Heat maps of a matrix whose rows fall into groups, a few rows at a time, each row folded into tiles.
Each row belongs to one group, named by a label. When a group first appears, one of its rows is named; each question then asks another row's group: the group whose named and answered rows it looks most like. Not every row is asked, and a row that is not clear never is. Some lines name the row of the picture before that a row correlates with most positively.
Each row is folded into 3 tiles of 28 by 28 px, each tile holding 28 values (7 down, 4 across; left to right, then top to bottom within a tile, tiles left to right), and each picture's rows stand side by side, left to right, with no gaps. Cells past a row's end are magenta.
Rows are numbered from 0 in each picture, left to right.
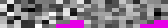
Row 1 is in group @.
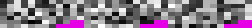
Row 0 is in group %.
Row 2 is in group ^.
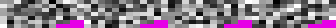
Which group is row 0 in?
^
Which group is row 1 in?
@
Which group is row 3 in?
^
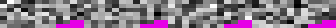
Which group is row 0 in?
@
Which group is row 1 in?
@
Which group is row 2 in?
^
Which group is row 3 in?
%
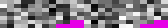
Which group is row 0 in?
^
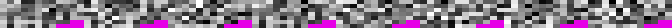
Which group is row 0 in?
^
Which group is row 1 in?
%
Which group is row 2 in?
%
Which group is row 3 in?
^
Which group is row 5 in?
@
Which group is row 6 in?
%
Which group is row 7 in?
%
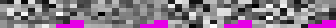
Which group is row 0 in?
%
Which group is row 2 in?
@
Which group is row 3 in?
%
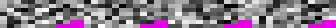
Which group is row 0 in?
^
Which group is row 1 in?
%
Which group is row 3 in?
^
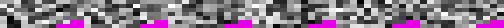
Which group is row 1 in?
^
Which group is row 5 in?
@
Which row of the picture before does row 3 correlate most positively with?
2
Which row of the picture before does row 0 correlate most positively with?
0
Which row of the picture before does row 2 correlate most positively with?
2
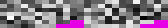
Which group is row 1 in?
%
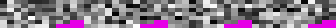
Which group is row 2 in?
@
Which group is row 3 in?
@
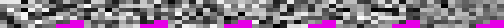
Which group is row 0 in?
^
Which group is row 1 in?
@
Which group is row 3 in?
@
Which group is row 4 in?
@
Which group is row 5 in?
%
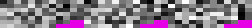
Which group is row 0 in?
%
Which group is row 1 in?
%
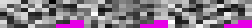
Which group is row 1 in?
^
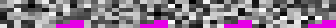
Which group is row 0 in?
@
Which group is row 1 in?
@
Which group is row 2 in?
@
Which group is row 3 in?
%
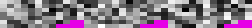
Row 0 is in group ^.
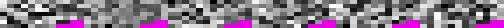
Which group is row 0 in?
^
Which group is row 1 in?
^
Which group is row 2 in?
%
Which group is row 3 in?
^
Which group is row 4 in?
^
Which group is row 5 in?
^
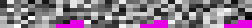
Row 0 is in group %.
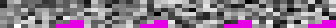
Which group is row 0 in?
%
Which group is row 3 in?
@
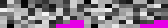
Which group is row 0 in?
%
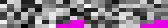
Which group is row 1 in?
@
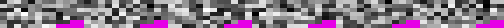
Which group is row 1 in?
%
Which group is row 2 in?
^
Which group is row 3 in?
@
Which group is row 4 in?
^
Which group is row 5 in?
%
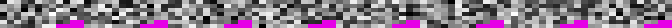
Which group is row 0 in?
@
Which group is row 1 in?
%
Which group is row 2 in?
%
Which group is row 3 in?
%
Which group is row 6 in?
%
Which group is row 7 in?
%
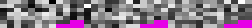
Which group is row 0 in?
@
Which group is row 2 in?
@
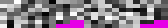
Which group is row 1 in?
@
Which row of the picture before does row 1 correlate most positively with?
0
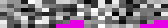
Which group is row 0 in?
^
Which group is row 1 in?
%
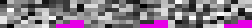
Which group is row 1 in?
^
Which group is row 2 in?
@
